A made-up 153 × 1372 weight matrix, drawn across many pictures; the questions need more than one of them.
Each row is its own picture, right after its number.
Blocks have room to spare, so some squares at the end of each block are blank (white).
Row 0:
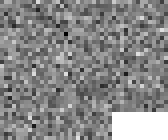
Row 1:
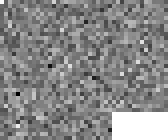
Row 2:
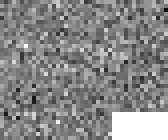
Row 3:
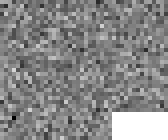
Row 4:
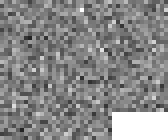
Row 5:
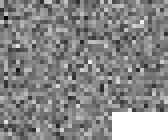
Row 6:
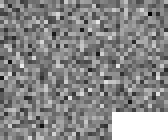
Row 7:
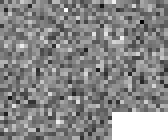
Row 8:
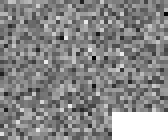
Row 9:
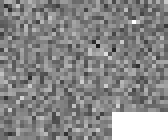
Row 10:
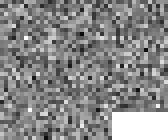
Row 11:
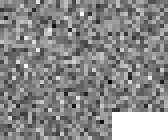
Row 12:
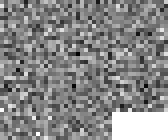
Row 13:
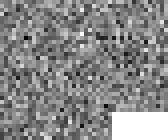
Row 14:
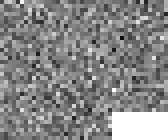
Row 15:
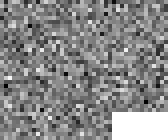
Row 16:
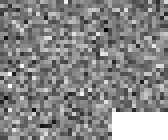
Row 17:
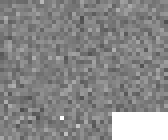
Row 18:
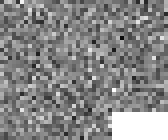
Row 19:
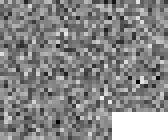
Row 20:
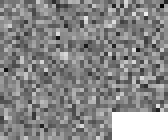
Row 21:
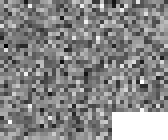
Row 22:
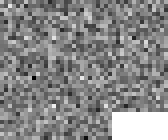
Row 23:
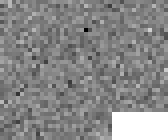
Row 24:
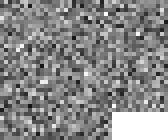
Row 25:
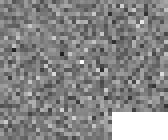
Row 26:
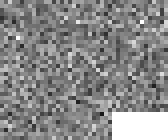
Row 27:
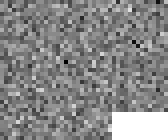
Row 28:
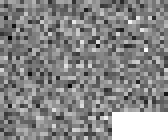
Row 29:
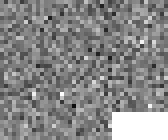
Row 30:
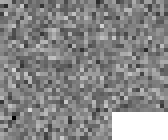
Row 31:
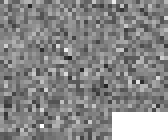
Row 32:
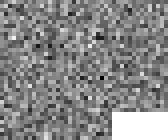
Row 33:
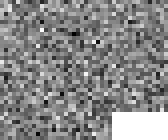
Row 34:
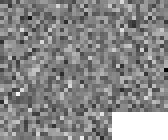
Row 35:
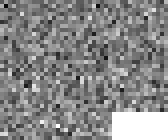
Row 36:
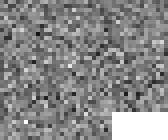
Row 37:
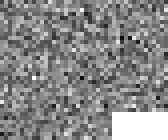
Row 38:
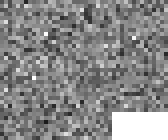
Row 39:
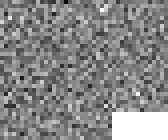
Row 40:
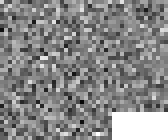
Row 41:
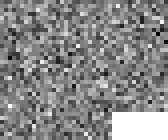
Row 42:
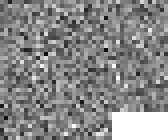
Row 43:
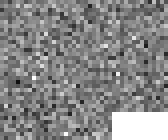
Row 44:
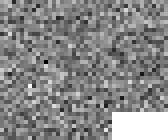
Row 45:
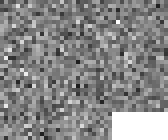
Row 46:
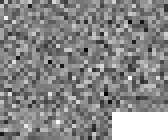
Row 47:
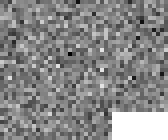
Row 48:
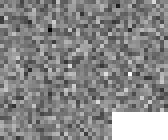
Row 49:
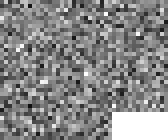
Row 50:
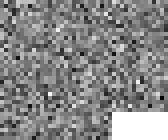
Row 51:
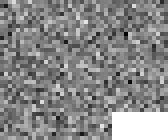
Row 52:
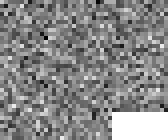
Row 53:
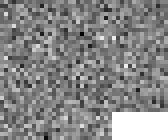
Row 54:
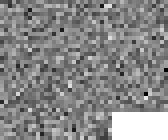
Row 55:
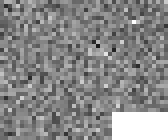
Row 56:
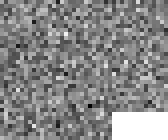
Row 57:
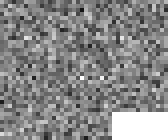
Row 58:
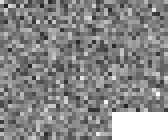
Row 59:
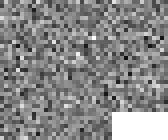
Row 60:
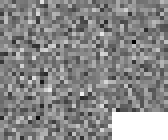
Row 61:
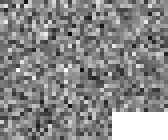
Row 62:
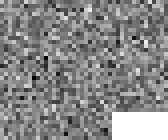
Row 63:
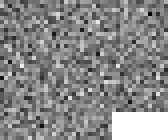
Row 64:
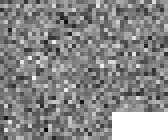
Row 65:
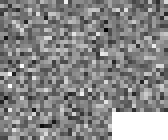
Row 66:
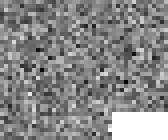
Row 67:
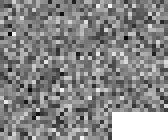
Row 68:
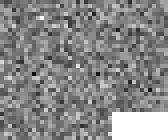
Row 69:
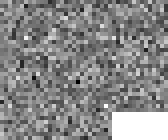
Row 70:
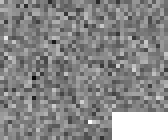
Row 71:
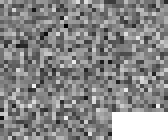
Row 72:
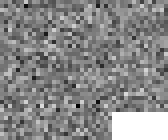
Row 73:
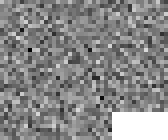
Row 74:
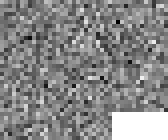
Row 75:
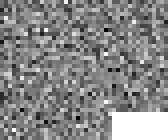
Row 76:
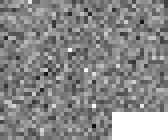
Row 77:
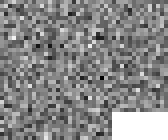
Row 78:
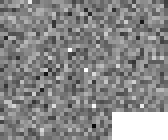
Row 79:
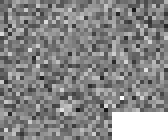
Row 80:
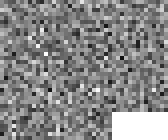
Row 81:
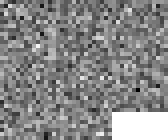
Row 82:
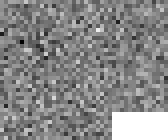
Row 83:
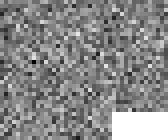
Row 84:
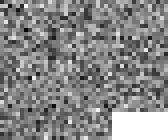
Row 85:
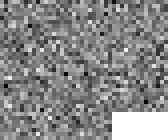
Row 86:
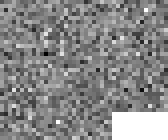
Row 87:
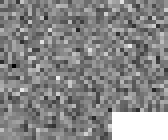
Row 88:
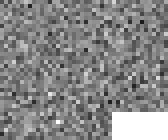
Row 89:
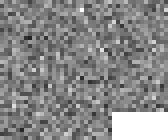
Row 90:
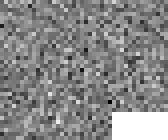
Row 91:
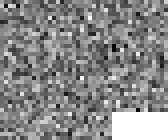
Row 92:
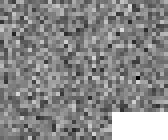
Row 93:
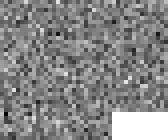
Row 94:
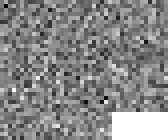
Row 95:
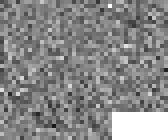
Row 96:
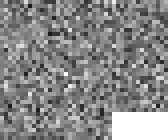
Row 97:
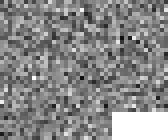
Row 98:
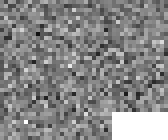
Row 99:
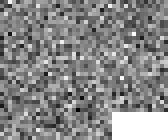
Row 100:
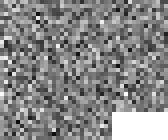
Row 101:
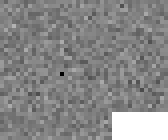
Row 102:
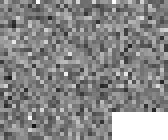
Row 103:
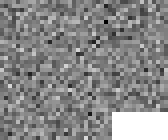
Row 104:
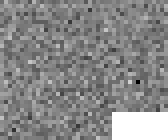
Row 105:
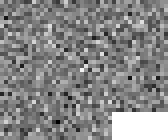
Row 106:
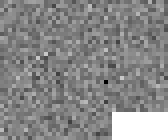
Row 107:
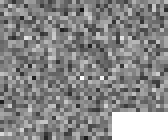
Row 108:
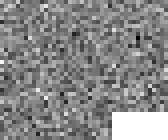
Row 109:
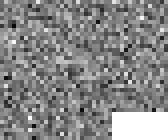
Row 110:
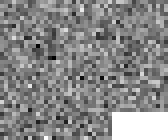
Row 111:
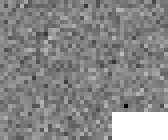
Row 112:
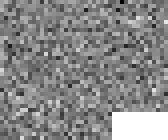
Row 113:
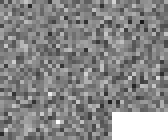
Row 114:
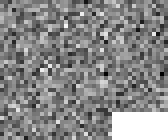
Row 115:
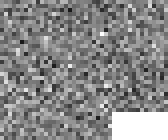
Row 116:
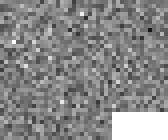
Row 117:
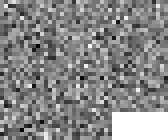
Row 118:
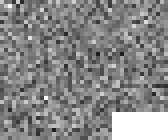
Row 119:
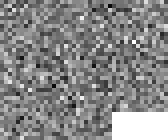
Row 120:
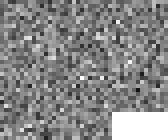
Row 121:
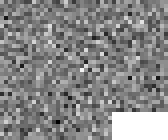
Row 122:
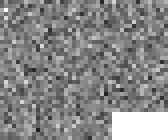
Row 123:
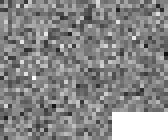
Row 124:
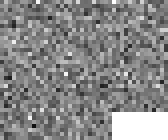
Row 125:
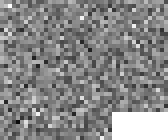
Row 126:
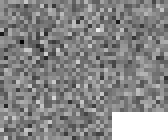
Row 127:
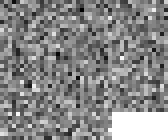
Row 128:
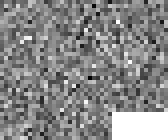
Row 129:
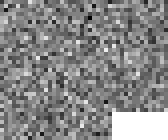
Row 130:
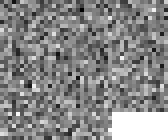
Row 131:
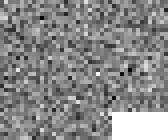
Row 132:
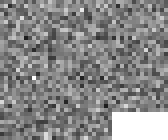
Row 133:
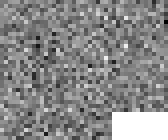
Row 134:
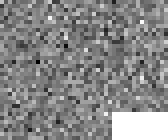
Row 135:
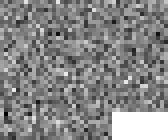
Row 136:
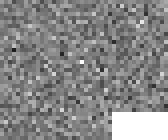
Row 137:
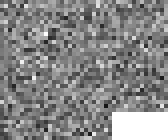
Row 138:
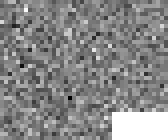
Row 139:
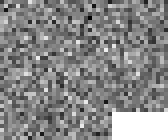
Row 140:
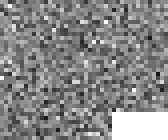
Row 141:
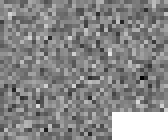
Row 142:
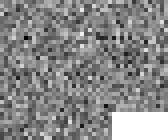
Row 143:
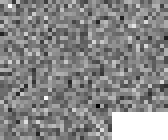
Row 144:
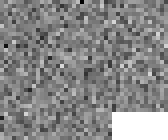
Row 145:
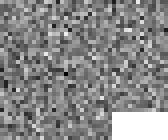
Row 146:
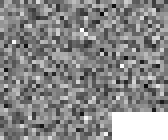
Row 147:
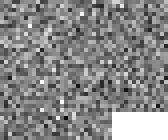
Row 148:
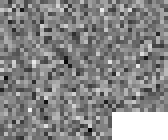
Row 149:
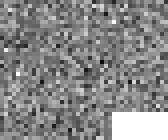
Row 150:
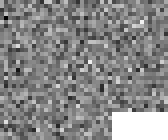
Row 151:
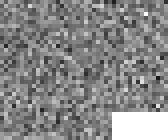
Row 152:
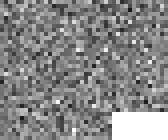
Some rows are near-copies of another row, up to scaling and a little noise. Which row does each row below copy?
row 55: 9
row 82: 126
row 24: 49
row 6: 63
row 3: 30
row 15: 85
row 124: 102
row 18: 14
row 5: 150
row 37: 97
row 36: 98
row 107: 57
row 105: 121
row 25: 136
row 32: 77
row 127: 130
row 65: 16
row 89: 4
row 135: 93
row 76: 78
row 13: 142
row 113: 88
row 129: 139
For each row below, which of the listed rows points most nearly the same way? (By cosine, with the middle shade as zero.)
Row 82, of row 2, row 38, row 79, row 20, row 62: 62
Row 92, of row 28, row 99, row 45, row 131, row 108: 108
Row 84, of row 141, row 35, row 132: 132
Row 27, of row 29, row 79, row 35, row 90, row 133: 79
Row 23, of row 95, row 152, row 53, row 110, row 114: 152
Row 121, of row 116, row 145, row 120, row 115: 116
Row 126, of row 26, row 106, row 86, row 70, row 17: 106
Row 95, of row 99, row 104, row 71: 99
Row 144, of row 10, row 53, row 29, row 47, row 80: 29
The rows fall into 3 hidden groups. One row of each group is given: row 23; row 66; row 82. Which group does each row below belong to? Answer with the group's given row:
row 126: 82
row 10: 82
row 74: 82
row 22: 82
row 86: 66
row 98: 23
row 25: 66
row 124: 66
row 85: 66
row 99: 23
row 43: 82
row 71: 66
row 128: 82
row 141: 82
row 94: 82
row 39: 23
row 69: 82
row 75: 23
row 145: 66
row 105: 66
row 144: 66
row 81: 82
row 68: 66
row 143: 23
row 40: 82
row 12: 66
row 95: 23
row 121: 66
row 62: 82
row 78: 66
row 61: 82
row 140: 23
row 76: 66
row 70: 82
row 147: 66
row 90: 66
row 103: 23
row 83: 23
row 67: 23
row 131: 66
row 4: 82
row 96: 66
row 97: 82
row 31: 66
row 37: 82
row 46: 66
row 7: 66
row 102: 66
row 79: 23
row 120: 82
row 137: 82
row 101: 66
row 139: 82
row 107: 82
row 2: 66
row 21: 66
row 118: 23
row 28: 23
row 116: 66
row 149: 66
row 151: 66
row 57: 82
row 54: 23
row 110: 82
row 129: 82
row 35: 82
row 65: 23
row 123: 82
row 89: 82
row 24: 66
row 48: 66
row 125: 23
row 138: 23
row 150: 66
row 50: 66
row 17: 23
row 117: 82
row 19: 66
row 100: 23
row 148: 23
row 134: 66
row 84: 82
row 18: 23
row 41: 66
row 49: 66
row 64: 82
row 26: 66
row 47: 66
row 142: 82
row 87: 23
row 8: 23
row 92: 23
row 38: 82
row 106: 82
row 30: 82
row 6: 23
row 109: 66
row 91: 82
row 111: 82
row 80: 23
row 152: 23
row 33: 23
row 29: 23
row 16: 23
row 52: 82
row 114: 66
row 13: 82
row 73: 23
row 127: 82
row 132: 82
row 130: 82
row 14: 23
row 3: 82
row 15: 66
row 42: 82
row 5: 66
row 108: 23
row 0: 66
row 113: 66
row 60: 23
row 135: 66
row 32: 82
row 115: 23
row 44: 23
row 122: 66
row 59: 66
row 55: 23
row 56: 66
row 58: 82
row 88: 66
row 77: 82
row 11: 66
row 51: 23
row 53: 82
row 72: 82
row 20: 66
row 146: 66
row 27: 23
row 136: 66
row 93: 66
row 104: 23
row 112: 23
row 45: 82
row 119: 23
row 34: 23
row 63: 23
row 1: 23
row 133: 82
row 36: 23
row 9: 23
